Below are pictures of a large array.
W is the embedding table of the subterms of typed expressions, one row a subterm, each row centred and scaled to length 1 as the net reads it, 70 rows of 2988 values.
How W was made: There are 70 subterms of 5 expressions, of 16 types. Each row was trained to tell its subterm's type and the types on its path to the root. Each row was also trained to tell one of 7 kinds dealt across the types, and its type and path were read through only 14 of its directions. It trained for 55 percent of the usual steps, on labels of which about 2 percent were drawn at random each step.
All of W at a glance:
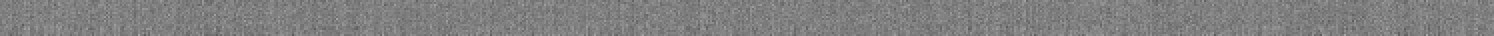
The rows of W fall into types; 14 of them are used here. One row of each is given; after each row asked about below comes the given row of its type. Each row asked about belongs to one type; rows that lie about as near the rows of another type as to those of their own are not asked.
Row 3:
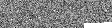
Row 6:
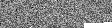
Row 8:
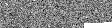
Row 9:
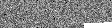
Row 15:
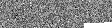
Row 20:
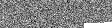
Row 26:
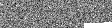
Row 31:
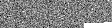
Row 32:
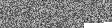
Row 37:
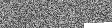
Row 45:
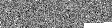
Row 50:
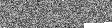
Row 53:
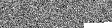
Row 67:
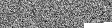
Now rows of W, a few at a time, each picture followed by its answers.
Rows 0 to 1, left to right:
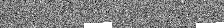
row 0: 9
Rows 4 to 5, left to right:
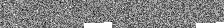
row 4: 3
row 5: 9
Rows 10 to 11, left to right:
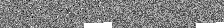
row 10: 6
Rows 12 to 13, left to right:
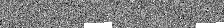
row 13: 45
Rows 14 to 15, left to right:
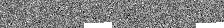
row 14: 9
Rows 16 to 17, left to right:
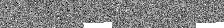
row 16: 45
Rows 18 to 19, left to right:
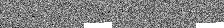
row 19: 26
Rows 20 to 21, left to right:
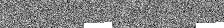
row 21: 3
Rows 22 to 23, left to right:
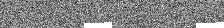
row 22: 15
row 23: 37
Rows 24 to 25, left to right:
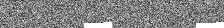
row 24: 31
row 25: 50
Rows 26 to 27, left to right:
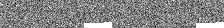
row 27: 3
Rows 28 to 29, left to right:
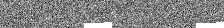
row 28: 26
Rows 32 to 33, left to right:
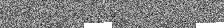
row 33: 6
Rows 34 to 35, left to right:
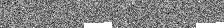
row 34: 3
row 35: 3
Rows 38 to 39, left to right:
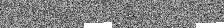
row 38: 45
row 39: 8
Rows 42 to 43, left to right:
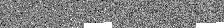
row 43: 15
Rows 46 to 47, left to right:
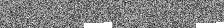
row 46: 31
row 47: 67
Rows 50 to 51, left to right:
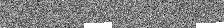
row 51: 9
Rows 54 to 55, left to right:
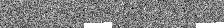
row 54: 26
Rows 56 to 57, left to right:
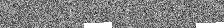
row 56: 26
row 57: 53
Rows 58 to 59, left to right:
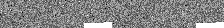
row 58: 6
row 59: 26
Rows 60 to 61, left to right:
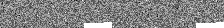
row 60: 6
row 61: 6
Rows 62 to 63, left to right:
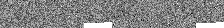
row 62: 15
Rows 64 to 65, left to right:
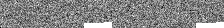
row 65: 8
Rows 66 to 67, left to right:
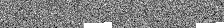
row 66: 53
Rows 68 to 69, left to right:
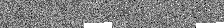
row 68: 53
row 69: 9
